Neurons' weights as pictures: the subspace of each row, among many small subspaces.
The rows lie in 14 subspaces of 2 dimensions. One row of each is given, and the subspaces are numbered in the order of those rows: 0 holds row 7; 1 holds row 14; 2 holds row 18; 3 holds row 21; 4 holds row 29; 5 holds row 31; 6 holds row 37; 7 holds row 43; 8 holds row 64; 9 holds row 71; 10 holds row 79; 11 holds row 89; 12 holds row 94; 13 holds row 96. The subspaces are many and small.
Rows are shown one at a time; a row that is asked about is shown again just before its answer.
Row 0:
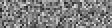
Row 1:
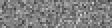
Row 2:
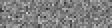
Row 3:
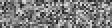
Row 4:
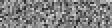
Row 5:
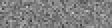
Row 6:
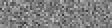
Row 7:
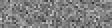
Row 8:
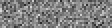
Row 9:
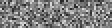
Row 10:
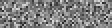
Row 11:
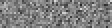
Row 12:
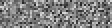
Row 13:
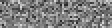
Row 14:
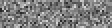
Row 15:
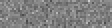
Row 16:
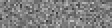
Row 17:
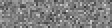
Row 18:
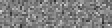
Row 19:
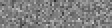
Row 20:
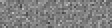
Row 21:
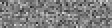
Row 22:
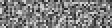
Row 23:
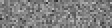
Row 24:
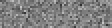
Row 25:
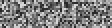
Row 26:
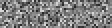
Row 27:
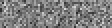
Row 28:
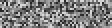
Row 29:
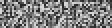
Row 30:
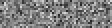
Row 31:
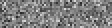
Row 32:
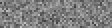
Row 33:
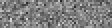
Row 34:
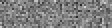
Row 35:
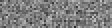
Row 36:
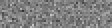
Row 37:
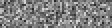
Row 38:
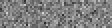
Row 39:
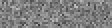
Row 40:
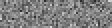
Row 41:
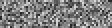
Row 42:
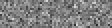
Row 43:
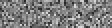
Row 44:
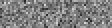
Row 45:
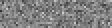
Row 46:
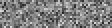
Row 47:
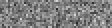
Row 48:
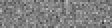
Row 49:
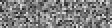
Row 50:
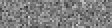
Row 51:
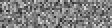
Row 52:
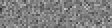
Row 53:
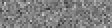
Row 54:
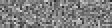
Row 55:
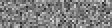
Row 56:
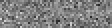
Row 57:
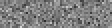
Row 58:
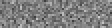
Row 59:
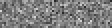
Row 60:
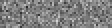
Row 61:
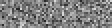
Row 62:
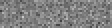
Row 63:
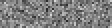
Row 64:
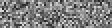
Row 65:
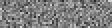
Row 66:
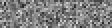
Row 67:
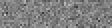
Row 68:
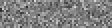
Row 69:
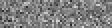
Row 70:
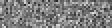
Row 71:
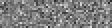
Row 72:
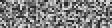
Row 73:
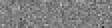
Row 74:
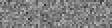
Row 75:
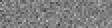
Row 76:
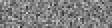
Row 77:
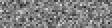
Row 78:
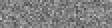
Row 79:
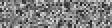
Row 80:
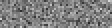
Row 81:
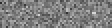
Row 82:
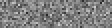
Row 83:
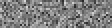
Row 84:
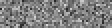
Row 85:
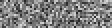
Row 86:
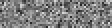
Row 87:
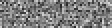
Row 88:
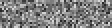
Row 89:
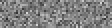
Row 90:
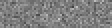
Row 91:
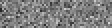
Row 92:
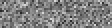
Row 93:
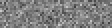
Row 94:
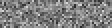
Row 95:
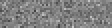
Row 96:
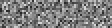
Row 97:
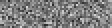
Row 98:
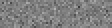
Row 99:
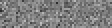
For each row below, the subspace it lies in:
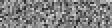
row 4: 6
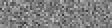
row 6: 3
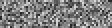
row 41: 6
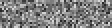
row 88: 10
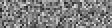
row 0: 4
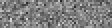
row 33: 8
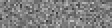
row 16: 0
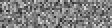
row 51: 13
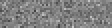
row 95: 5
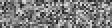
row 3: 10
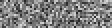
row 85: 0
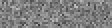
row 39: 3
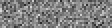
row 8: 13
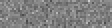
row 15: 0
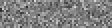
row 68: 1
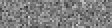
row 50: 4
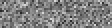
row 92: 8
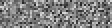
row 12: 9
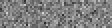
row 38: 7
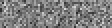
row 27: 4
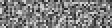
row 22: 4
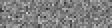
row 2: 13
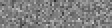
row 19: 8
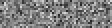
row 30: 9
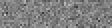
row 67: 7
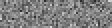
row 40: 6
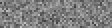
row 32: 12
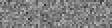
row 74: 11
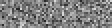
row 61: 8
